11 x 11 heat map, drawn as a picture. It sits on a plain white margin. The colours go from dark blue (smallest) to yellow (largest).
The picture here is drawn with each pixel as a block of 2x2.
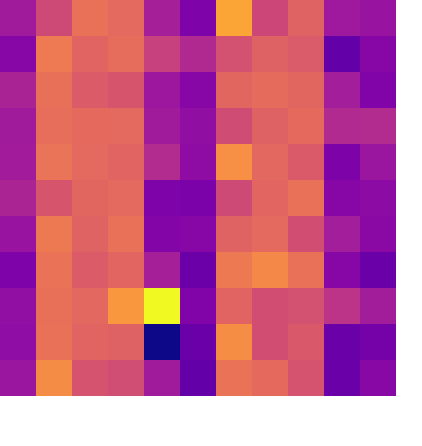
Upright stripes repeat 2 times across the table. The bottom middle is the roughest part. On average the colour sits 50% of the way up the scale.
